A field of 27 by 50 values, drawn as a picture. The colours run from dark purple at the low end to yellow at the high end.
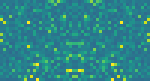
Slope: none. Histogram: skewed, a long tail of high values. Seam: none. Mirror symmetry: left to right. Grain: fine.
